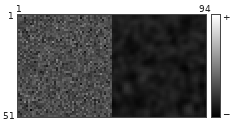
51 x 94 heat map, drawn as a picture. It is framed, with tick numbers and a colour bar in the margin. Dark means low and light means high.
The table splits into one row of 2 panels. Panel 1,1: low, fine-grained. Panel 1,2: very low, blotchy, faint in contrast.
